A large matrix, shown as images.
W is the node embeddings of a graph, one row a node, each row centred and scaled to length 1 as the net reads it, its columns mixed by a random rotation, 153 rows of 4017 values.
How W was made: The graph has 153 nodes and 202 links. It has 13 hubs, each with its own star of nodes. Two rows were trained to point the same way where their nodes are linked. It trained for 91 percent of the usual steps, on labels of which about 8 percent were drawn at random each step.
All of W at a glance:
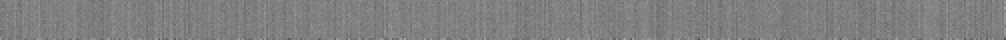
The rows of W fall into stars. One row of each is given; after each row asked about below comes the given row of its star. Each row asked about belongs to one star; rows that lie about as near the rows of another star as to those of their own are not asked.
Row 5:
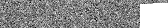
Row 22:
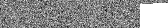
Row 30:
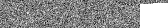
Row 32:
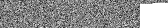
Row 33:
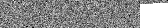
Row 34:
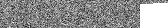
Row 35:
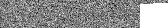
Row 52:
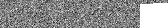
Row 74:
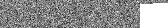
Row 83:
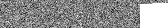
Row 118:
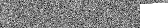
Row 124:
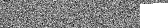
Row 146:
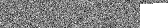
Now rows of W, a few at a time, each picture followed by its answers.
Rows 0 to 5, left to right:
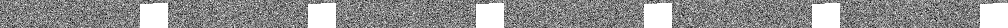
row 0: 83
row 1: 52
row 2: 35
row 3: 33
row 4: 5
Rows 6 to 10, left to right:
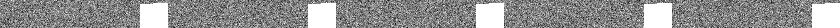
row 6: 124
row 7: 33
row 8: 118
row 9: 74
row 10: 35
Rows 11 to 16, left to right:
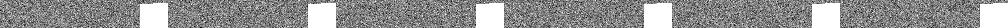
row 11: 83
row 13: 34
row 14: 118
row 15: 34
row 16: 124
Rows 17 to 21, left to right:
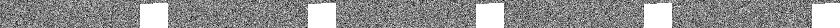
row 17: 146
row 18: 74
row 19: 33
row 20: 52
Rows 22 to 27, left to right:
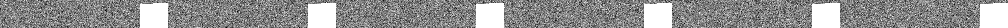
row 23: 74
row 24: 74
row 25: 33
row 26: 30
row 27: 146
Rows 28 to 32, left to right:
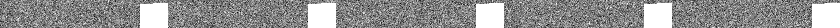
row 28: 5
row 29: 118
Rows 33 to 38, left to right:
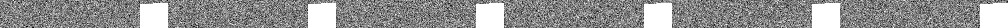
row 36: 124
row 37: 35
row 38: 22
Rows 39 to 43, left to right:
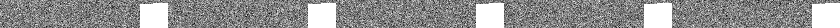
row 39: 52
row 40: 34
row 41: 32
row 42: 146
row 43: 33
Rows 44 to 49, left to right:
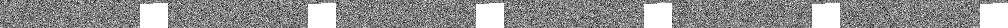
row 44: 33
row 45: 5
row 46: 74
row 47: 124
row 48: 5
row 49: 33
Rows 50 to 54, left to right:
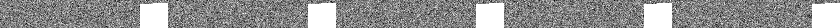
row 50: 34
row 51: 83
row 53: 52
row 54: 83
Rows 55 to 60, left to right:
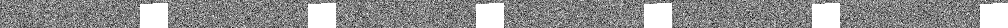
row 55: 52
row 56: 124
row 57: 118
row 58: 30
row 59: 118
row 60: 34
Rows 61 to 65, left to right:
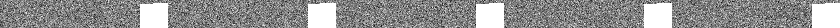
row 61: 5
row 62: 34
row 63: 34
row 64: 34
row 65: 35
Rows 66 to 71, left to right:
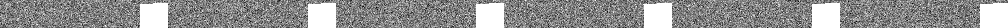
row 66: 5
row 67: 124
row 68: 52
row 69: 118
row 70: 30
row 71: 5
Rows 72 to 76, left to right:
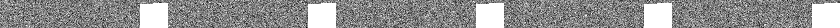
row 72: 74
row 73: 118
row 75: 5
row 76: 32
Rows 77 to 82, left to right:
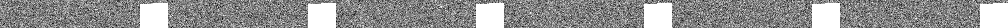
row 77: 34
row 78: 118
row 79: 32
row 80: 5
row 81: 34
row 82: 118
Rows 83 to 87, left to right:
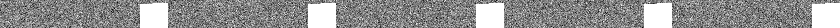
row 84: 52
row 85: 83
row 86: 22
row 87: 5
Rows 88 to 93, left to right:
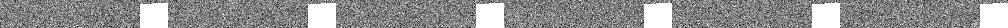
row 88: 118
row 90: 74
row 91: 22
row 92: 52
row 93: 33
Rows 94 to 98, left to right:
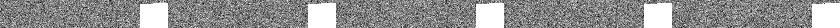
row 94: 146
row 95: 83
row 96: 146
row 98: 124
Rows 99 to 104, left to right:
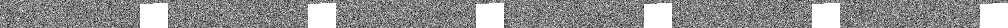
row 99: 5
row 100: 124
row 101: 124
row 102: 5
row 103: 35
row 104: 30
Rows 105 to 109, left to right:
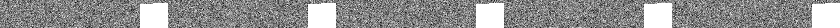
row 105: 124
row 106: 146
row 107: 83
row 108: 124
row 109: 146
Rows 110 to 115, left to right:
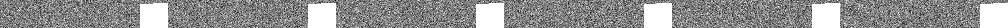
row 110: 33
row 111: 33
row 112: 83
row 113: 30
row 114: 34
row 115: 74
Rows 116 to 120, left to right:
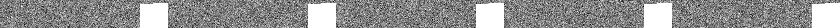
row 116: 146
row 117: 35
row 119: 34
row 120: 74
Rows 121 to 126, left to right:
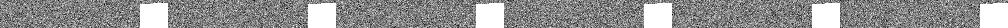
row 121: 118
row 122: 52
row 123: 74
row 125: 5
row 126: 32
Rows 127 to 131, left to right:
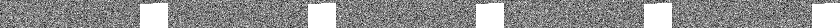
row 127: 83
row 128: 34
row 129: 34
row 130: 83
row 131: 35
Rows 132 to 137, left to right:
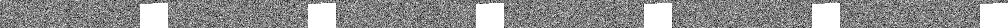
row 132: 83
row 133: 33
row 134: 30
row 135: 146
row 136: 32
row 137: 5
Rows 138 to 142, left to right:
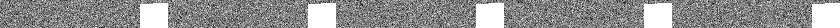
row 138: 52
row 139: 74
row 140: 30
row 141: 30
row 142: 33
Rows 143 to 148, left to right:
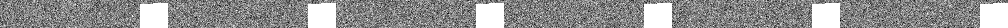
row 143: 124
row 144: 118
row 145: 118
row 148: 32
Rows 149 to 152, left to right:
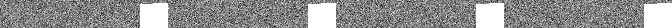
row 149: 22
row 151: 118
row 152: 146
